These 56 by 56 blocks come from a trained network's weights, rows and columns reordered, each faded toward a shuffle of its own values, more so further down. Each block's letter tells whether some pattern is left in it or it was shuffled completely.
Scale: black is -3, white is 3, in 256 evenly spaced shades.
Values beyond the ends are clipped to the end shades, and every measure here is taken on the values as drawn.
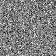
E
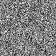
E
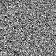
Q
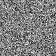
E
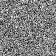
E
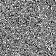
Q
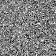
Q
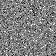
E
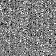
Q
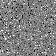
E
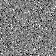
E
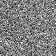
E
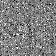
Q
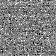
Q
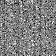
Q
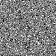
E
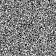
E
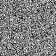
E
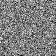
E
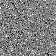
E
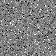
E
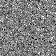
E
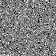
E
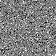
E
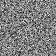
E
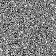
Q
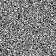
Q
